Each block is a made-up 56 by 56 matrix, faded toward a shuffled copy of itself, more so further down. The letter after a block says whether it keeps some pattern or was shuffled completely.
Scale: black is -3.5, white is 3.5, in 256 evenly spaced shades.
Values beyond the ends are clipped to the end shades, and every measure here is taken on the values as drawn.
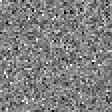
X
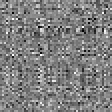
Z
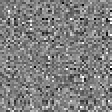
Z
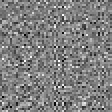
Z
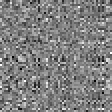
Z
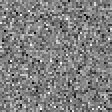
X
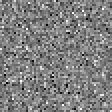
X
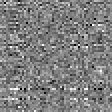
Z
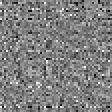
Z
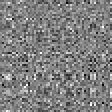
Z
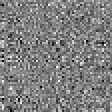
Z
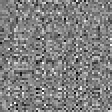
Z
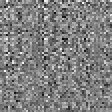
Z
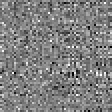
Z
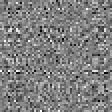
Z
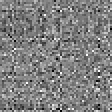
Z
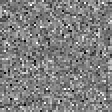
X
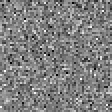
X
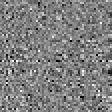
Z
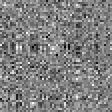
Z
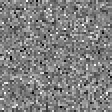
X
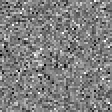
X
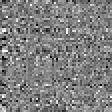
Z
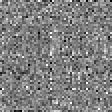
Z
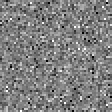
X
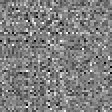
Z
